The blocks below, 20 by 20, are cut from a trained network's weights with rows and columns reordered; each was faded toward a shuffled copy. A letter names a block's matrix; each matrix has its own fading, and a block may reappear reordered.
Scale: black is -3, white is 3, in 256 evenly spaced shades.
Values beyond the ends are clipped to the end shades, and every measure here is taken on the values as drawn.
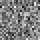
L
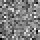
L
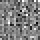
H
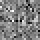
H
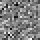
L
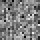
H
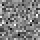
L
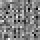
H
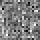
H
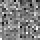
H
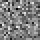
L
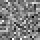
L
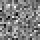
L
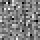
H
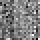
H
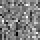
H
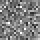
L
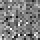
H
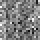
H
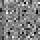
H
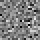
L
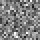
L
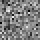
L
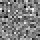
L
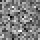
L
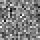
L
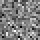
L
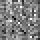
H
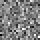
L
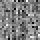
H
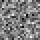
L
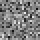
L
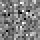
H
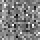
H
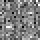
H
